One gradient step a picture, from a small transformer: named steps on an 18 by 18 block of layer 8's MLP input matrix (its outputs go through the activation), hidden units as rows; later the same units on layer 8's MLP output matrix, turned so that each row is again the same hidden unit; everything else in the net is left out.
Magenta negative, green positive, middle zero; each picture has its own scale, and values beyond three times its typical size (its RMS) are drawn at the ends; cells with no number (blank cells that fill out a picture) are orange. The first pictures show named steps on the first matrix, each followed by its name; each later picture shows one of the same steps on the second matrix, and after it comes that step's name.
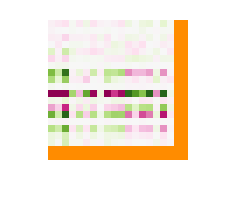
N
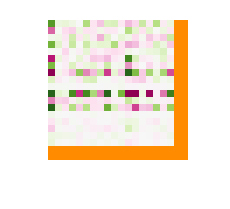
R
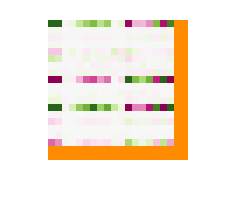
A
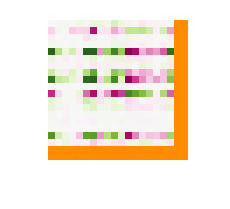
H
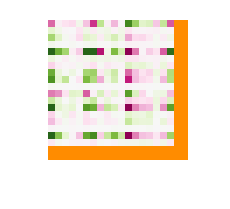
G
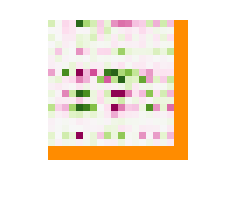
G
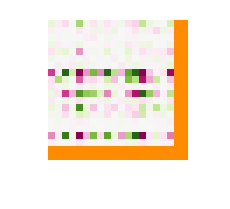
H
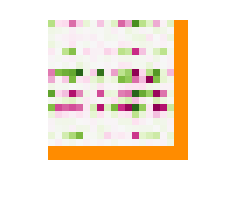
G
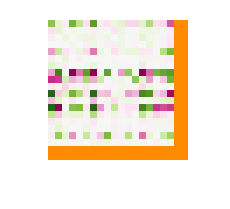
G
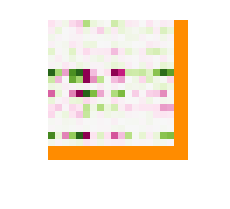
H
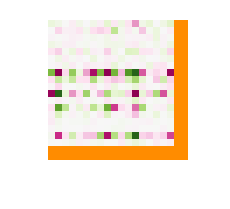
H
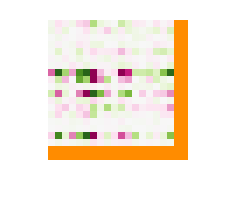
H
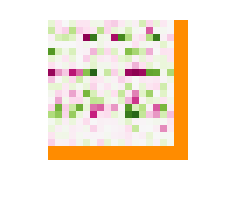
R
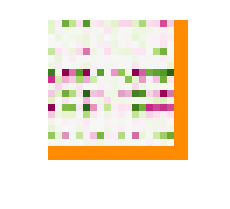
G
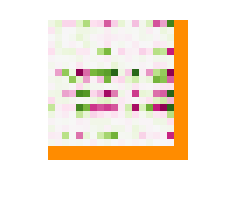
G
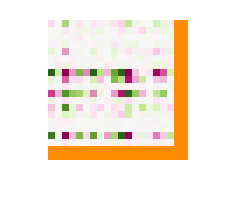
H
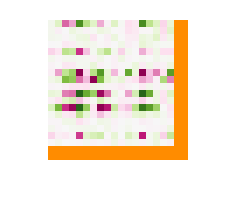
G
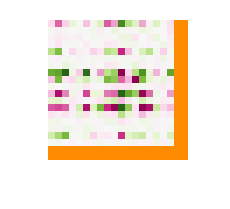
G
